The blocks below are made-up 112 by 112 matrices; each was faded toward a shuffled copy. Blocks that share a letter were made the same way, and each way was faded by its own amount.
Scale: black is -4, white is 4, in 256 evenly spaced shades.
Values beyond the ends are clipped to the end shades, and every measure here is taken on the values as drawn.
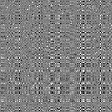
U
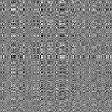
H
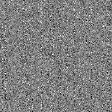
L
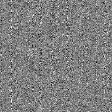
L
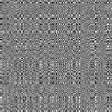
H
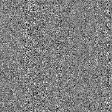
L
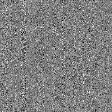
L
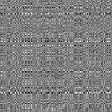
H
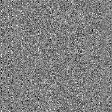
L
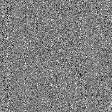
L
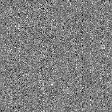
L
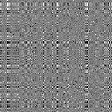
U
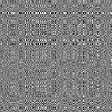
H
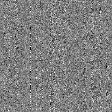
L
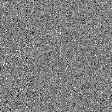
L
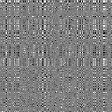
U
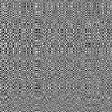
H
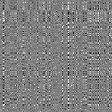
U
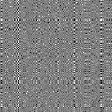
U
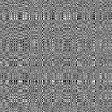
H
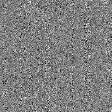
L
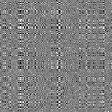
U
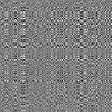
H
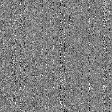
L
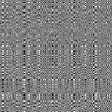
U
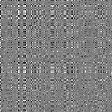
U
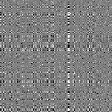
U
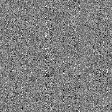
L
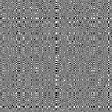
U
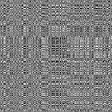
H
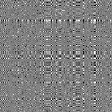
U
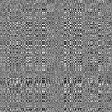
H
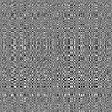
H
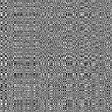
H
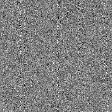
L
